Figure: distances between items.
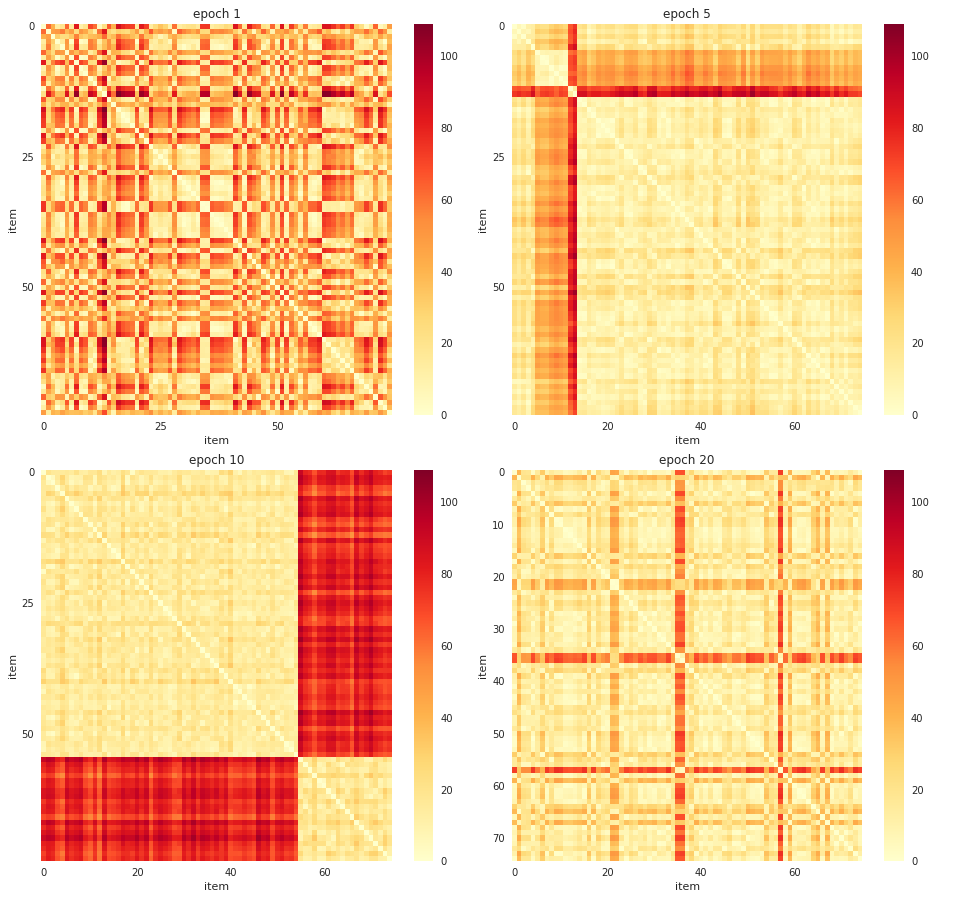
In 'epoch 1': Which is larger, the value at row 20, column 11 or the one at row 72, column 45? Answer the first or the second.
the second
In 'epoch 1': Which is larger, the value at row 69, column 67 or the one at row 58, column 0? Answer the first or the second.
the first
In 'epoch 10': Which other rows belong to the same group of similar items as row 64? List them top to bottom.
55, 56, 57, 58, 59, 60, 61, 62, 63, 65, 66, 67, 68, 69, 70, 71, 72, 73, 74
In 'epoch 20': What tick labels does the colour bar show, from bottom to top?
0, 20, 40, 60, 80, 100
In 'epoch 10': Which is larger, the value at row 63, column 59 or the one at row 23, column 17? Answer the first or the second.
the second
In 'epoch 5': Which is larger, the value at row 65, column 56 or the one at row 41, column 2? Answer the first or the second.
the second
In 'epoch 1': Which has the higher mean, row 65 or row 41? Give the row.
41
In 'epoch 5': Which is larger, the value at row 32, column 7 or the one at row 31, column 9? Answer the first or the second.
the second
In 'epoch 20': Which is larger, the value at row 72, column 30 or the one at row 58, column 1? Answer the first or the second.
the second
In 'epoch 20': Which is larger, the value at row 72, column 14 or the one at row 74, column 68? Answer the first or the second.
the first
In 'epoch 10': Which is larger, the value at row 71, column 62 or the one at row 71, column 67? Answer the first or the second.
the second
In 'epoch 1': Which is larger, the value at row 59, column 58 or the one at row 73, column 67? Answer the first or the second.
the second
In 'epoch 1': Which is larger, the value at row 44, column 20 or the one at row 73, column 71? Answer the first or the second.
the first
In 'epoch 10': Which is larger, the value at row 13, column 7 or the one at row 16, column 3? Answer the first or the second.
the first
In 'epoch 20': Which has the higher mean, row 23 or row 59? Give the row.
59
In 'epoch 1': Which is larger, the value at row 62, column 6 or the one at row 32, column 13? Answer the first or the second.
the first
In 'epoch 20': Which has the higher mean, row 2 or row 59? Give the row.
59
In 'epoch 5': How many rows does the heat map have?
75
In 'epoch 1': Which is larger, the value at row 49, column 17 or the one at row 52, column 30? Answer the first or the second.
the first
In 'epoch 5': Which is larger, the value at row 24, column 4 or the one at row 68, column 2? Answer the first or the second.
the first
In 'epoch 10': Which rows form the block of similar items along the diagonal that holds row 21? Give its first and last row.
0 to 54
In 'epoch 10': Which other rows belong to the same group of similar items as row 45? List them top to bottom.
0, 1, 2, 3, 4, 5, 6, 7, 8, 9, 10, 11, 12, 13, 14, 15, 16, 17, 18, 19, 20, 21, 22, 23, 24, 25, 26, 27, 28, 29, 30, 31, 32, 33, 34, 35, 36, 37, 38, 39, 40, 41, 42, 43, 44, 46, 47, 48, 49, 50, 51, 52, 53, 54
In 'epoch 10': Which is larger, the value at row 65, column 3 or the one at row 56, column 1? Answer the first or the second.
the second
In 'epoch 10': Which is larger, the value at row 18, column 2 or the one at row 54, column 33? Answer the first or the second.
the second
